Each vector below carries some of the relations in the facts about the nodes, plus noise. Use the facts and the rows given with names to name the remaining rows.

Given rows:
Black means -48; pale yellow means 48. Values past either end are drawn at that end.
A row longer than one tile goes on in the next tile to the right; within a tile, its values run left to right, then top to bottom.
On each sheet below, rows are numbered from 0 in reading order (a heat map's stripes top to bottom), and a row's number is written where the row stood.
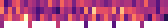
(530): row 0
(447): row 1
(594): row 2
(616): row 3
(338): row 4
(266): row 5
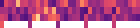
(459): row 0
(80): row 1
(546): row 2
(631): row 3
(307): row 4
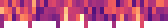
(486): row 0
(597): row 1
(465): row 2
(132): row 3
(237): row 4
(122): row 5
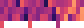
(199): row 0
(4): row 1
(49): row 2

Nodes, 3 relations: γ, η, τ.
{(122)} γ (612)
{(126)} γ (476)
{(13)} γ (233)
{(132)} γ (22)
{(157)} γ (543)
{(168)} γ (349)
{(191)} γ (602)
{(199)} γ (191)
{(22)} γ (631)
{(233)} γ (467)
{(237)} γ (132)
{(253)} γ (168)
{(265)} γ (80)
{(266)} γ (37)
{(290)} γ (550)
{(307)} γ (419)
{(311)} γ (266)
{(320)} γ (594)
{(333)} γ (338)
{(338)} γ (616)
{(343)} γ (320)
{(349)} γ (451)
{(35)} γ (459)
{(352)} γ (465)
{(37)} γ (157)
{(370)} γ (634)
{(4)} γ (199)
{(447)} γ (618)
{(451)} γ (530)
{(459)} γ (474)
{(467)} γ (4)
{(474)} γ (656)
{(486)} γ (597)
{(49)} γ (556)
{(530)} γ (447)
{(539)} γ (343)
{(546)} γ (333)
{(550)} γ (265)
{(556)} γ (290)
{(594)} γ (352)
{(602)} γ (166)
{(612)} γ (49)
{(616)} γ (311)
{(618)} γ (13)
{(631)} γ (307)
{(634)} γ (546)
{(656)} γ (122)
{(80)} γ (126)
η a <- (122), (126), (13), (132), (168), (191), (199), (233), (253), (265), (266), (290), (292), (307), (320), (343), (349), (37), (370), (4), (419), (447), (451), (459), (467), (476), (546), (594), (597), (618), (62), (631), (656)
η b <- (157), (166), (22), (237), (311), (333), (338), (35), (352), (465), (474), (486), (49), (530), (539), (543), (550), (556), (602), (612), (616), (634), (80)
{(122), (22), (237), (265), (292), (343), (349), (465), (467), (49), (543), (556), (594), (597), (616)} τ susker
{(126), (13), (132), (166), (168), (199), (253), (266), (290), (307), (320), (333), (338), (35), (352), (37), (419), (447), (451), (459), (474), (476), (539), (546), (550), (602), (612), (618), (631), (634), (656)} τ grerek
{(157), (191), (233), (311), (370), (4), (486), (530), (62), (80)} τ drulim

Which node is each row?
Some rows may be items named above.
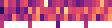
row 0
(594)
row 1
(35)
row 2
(311)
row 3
(612)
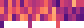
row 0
(634)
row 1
(556)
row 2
(459)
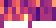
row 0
(530)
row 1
(370)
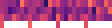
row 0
(13)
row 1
(467)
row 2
(451)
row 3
(290)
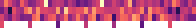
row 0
(290)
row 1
(35)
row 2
(311)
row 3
(474)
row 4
(539)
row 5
(333)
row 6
(265)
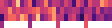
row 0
(539)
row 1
(22)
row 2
(191)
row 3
(656)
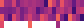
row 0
(349)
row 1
(233)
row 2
(37)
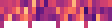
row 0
(550)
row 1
(597)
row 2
(612)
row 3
(343)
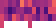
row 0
(618)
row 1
(132)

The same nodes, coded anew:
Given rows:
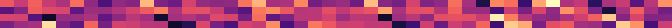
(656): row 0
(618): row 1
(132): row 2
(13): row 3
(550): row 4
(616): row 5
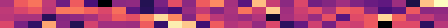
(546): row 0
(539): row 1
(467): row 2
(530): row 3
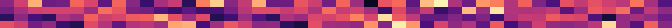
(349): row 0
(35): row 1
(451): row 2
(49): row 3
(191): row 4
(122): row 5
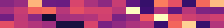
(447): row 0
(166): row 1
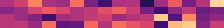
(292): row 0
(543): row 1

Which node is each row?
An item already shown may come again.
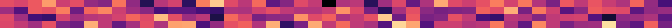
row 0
(265)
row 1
(474)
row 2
(597)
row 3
(311)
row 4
(290)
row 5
(656)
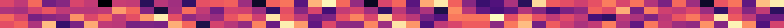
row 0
(597)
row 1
(634)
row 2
(556)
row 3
(612)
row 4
(486)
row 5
(290)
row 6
(49)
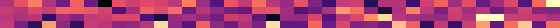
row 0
(370)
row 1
(122)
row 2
(459)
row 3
(333)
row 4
(22)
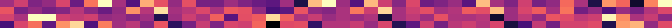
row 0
(237)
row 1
(4)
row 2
(530)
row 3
(467)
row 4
(233)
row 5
(80)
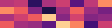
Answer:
(616)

